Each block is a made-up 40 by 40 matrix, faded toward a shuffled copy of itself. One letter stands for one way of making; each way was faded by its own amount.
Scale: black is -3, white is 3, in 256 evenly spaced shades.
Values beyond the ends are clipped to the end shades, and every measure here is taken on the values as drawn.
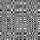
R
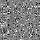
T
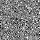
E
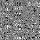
T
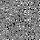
T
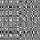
R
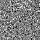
E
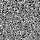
E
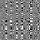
R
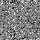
E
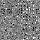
T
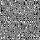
T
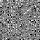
T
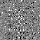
T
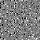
T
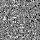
E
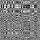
R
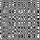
R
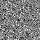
E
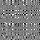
R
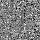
E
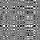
R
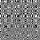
R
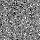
E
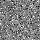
E
